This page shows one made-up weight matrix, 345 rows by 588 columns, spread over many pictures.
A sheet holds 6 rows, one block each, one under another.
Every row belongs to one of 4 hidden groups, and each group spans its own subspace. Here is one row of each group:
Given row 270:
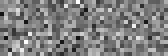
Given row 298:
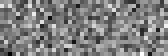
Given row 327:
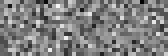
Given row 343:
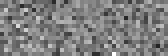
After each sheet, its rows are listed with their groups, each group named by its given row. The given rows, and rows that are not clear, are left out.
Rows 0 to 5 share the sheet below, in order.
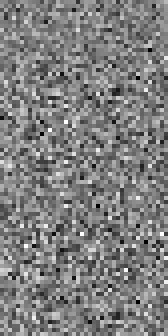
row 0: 270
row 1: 298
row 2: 298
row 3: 327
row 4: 327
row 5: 298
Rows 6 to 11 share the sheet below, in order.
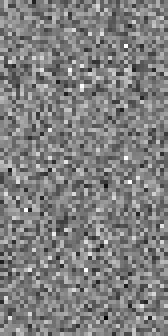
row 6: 327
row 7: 327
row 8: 298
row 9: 270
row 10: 270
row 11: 270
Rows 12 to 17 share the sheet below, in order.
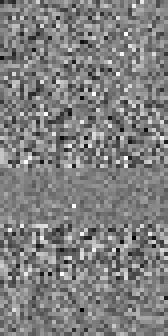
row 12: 327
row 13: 327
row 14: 327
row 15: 298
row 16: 327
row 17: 327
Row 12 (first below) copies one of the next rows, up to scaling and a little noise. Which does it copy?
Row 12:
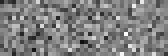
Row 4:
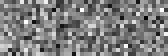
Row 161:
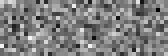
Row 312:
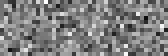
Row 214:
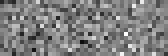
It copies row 214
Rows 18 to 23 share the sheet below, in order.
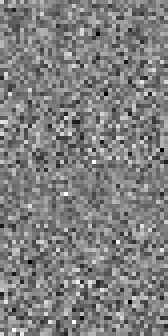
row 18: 327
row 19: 270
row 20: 343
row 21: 327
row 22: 327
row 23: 270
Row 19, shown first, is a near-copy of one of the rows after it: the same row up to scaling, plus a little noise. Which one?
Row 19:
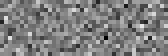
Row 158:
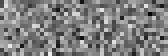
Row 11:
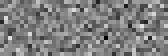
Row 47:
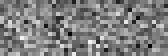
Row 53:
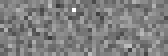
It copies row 11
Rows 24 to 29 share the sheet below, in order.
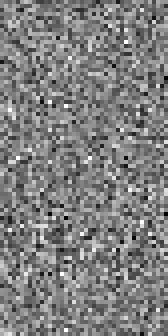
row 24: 270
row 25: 298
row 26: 327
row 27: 298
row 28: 327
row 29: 298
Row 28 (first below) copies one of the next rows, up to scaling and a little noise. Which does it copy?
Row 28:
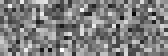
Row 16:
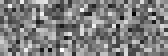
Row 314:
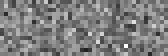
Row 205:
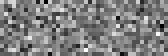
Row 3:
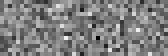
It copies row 16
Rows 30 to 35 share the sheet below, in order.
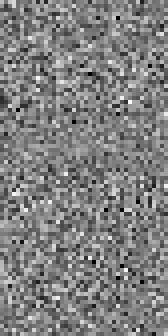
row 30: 327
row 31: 327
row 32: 270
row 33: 270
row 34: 327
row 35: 327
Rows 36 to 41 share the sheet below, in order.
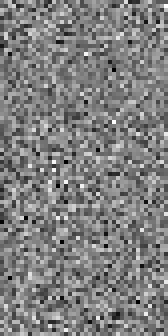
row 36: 343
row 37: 270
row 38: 298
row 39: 343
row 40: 343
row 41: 298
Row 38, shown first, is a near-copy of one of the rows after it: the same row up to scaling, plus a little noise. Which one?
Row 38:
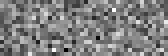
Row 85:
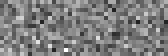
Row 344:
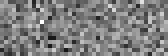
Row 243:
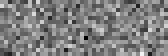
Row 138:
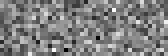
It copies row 138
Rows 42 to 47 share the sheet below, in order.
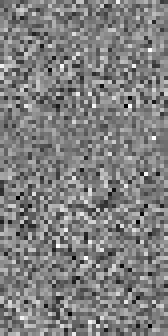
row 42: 270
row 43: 343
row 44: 270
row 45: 270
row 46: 270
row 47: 270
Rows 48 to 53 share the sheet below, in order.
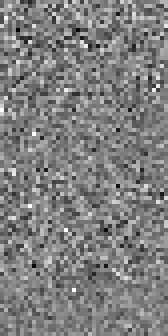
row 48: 270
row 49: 343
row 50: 327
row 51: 327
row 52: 270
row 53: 270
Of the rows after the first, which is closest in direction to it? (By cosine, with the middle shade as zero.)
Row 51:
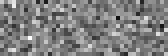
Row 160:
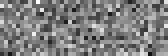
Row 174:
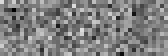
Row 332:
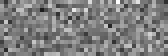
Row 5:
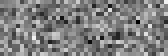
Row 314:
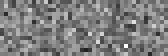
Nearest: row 174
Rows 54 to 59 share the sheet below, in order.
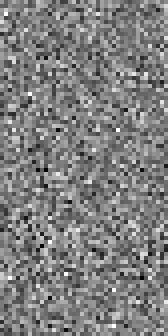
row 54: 343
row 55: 327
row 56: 327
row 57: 327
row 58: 298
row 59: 298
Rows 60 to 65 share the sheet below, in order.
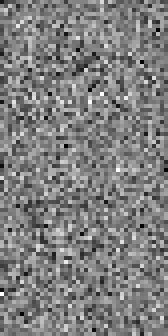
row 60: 343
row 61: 270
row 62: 343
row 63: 270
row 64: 327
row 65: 343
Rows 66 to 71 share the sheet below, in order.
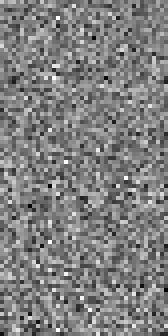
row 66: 327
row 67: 270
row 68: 298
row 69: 327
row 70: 298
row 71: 343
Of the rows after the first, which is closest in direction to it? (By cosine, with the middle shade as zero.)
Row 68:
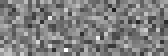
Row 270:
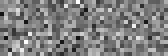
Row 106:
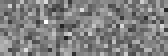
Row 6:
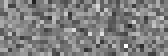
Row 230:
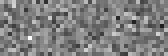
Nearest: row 230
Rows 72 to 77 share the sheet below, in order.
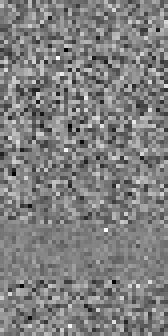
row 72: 298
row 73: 343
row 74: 327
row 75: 327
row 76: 298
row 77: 343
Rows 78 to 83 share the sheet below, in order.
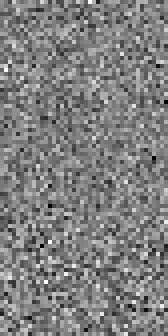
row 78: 270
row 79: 343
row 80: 270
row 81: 298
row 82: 298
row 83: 327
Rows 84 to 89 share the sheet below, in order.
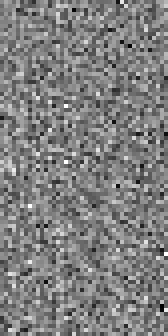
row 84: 270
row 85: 298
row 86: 298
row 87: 327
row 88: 327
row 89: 327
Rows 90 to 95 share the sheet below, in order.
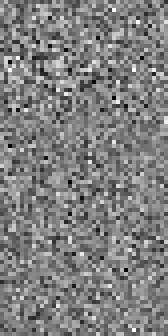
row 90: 298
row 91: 327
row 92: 343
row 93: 327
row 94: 327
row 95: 327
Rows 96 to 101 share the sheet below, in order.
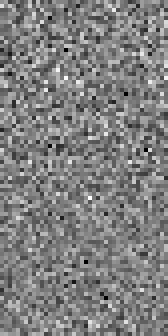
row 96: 298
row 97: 343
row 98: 270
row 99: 343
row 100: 298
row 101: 270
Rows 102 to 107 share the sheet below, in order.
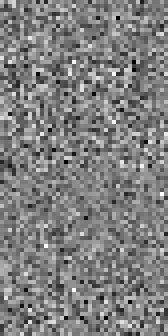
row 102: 327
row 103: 327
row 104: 298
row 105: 327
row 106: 327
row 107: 270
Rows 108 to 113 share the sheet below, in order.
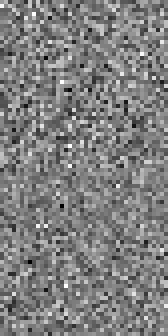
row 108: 298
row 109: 327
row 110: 327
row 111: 327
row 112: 327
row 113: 270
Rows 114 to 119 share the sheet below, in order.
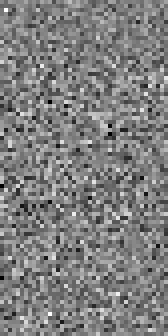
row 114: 298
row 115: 298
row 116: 270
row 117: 270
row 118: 343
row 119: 270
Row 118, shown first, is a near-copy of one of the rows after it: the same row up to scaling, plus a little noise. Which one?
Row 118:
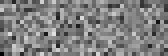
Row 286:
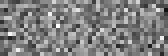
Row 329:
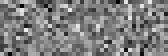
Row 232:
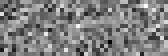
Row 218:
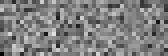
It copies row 218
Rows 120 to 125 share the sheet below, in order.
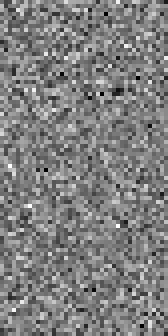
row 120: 270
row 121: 298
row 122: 343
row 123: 327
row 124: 343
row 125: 343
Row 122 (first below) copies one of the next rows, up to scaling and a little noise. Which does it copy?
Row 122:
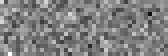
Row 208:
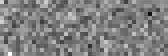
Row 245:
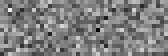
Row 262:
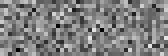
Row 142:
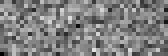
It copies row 208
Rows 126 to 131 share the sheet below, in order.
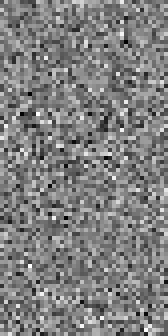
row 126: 270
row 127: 327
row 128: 270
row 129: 298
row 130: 343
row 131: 298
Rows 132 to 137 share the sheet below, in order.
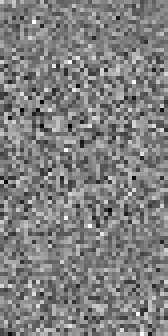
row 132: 327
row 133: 270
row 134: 327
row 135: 343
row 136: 270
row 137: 298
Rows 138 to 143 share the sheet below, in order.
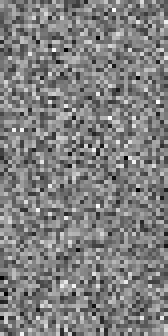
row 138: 298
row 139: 298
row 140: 327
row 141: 298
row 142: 343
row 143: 343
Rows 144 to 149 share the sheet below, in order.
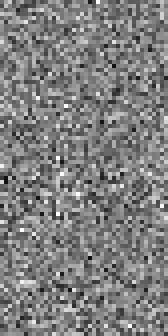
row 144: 270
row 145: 298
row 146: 343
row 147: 343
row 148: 343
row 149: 270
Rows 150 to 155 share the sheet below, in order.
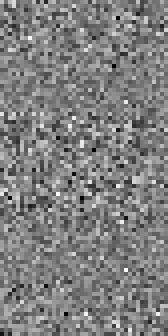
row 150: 327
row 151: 327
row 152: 327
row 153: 327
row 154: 327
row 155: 343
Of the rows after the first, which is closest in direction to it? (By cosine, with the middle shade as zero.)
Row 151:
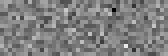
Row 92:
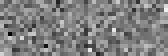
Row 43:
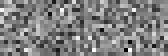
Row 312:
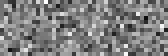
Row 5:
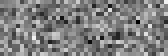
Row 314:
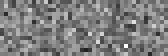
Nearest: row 314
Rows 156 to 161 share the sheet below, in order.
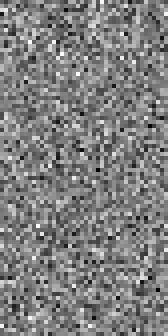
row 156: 343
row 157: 270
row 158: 270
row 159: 270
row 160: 298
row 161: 327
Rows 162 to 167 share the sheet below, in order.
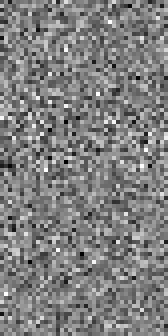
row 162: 343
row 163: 298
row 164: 298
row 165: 327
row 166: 327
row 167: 343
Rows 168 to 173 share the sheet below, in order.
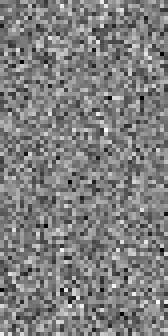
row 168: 270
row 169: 343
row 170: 270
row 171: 327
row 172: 327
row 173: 343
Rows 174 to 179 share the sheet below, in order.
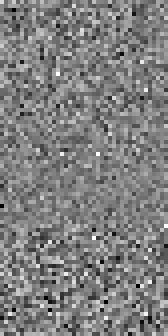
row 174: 327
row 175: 343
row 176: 270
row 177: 343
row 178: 298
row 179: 343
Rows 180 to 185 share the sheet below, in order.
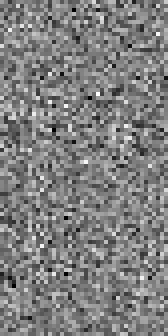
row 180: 270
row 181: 298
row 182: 327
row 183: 298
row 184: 298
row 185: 327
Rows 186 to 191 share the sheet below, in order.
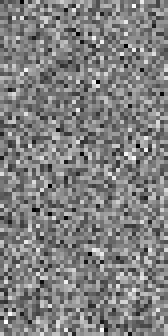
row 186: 327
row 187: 343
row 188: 270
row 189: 298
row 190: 298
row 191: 343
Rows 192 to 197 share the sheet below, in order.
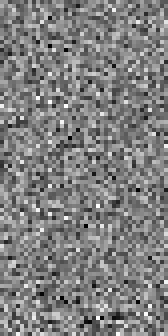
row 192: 298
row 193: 298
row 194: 343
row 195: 298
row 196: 343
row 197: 298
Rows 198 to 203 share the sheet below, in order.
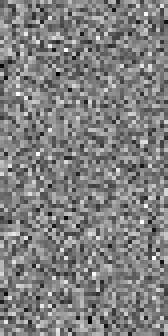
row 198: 298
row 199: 270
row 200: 298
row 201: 298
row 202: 343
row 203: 343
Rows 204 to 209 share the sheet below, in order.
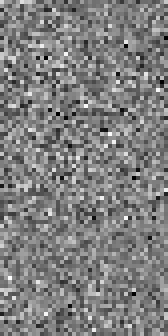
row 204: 270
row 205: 327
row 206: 270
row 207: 343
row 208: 343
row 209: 343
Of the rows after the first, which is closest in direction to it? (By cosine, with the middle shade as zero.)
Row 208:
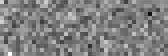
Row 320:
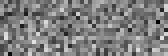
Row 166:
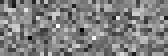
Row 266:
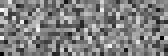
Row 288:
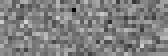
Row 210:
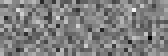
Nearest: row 266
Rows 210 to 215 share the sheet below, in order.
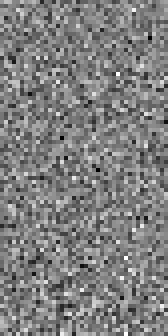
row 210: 343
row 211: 327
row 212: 343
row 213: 270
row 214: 327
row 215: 327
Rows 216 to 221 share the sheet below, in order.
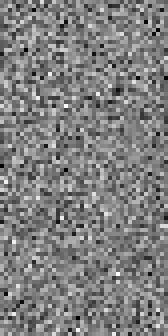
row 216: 343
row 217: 298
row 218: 343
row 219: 343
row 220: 270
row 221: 343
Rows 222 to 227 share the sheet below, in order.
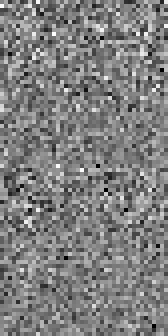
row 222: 298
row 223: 343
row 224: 343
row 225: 270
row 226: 343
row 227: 270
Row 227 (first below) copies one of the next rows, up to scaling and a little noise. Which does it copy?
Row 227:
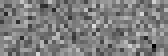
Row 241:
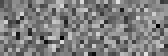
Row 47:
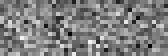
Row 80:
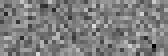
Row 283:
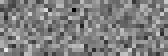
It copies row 80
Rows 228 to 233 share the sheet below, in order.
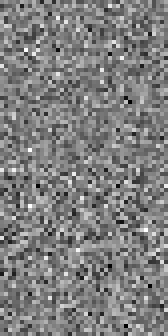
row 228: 343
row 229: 270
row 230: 327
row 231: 327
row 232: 343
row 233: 327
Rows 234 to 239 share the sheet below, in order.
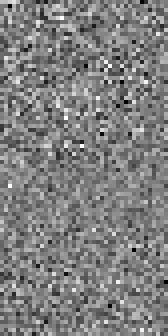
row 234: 327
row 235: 270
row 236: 270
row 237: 343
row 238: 298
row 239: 270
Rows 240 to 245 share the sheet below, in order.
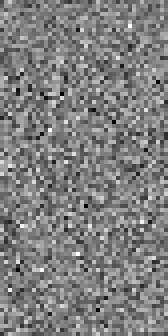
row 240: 270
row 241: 270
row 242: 298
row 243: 298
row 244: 270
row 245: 343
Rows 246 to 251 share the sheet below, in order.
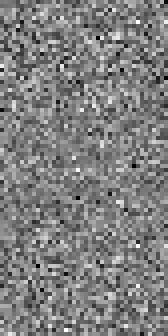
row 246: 298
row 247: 343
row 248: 270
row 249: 270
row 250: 298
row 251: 298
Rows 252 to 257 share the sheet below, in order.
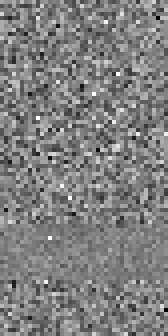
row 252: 343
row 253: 327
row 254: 298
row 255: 298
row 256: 270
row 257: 327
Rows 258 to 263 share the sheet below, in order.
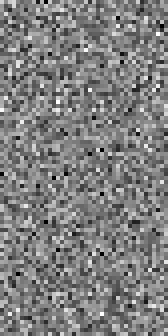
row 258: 327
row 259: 343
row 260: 298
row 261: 270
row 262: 343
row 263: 327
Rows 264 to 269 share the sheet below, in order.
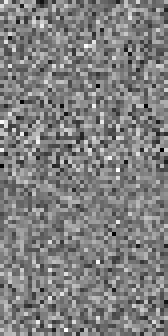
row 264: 343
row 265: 343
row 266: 343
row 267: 270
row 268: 298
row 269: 298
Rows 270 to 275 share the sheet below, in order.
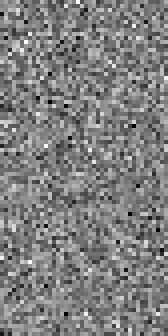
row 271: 298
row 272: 343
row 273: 270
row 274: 327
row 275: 343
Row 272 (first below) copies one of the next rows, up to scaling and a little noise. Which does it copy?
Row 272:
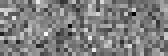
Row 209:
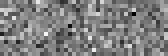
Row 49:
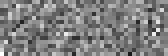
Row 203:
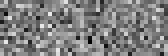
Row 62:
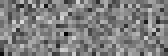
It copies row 209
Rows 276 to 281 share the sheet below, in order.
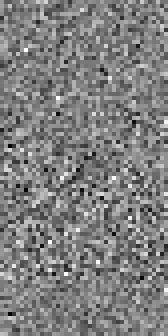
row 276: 327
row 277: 270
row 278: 343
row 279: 343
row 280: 298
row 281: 343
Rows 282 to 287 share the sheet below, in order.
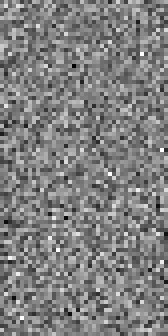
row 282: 343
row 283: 270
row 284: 343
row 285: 298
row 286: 343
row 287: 270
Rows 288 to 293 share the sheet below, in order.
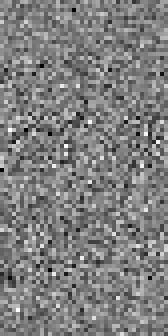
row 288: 270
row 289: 270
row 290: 343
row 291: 327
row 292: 298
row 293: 327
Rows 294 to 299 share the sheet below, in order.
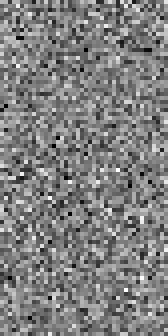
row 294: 270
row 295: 270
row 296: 343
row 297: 343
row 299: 327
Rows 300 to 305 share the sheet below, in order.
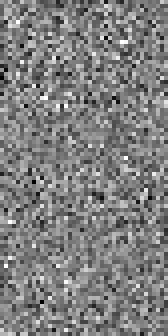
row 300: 270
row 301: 343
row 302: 327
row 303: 298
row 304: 343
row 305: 298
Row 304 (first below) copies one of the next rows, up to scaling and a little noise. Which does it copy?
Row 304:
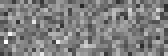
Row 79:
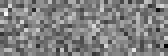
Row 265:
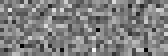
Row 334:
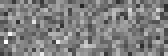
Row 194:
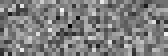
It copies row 334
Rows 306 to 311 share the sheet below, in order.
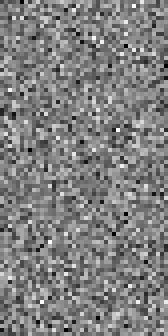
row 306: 327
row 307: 343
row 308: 327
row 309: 327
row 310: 298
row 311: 298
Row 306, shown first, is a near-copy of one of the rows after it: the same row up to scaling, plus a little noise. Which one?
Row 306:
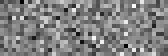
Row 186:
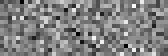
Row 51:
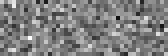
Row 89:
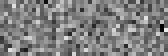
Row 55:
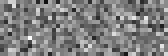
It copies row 186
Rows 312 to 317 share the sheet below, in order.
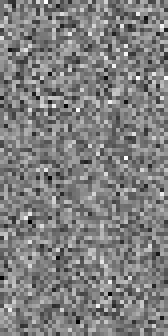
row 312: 327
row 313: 298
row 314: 327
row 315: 327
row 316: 343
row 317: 270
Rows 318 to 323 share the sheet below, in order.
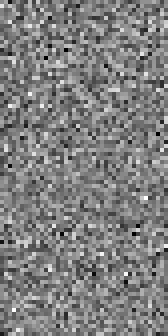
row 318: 298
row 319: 327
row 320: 343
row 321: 298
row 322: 343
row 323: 343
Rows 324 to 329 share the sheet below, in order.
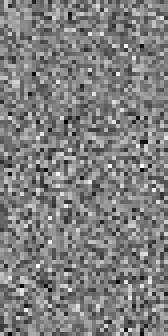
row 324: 327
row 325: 327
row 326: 298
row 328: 298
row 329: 343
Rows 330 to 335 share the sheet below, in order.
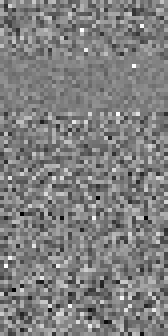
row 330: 327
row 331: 270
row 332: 270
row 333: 343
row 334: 343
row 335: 343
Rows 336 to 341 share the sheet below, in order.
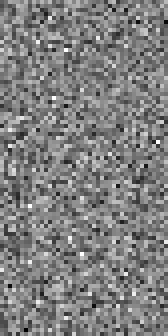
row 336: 298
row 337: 298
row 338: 343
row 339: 327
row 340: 327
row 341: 327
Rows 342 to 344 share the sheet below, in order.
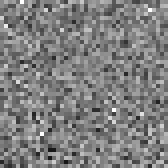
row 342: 270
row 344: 298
